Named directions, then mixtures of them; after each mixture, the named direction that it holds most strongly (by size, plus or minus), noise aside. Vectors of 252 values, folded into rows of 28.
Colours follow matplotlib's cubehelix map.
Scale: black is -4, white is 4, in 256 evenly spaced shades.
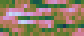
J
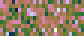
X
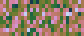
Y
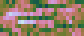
J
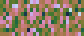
Y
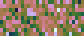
X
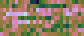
J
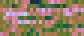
J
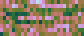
J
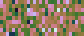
X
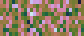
Y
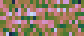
X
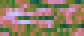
J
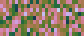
Y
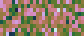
X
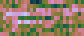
J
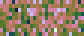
X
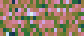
X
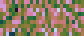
X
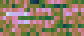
J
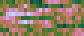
J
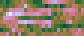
J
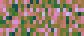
Y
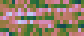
J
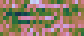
J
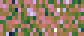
X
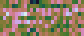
Y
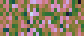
Y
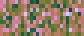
Y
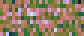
X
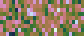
X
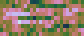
J
